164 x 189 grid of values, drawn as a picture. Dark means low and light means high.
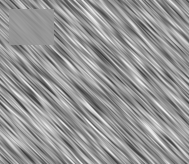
Odd rows or columns: none. Mirror symmetry: none. Average level on the scale: 60%. Slope: none. Grain: diagonal, down to the right. Calmest part: top left. Odd patch: calmer, in the top left.
